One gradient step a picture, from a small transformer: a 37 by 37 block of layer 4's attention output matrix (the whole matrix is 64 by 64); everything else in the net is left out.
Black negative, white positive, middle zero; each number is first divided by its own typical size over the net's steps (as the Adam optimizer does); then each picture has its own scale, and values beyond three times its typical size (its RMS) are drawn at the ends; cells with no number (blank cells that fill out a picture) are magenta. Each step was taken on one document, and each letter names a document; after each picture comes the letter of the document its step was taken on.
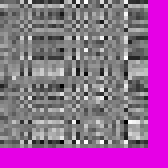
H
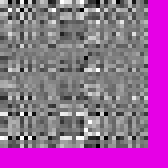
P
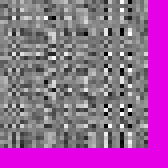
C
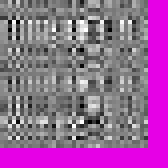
P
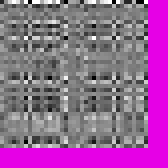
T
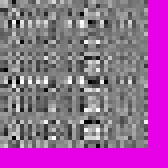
P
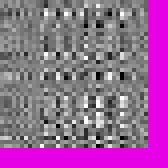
P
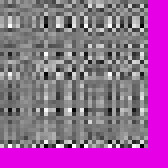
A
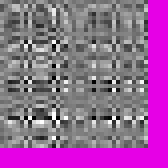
T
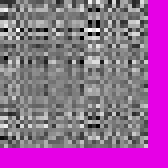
A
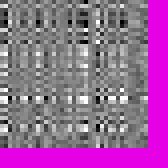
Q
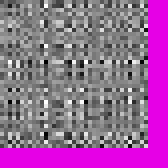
A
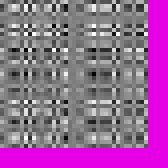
T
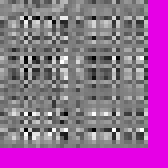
T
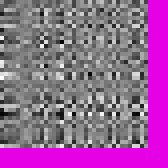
A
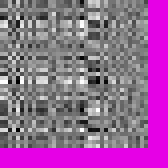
C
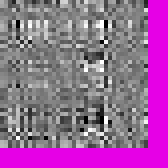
P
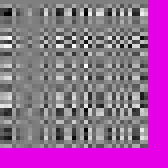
A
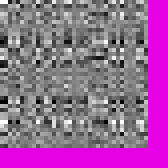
C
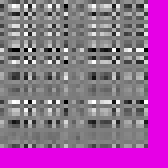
T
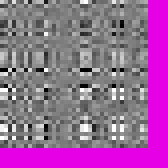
Q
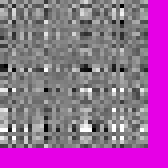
Q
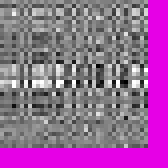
H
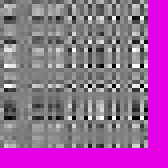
A
